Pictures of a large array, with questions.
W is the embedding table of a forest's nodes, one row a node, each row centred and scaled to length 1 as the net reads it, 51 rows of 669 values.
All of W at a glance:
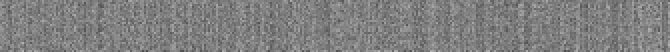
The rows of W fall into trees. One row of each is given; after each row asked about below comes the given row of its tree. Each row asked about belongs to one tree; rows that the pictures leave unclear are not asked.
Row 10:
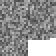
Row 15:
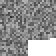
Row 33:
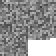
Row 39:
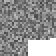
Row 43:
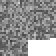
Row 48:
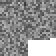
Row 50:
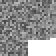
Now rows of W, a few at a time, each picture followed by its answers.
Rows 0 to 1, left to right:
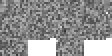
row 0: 43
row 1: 10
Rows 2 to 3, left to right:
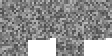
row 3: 43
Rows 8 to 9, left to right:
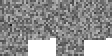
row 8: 33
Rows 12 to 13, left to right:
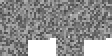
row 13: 39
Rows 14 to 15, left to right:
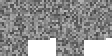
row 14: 15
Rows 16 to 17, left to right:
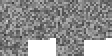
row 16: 43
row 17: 15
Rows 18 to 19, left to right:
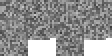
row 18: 48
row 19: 33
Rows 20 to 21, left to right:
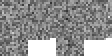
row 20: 10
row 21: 50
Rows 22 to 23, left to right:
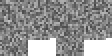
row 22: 33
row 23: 33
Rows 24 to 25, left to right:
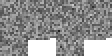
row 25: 48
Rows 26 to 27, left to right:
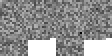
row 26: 15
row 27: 43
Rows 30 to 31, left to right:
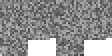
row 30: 15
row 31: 15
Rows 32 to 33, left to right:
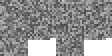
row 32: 48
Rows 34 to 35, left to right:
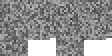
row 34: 33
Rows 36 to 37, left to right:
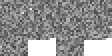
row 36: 39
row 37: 15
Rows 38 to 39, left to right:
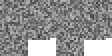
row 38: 10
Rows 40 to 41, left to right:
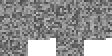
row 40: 43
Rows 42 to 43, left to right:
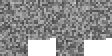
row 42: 33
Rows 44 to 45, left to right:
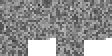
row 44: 50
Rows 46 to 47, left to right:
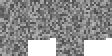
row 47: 15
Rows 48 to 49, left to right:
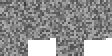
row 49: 15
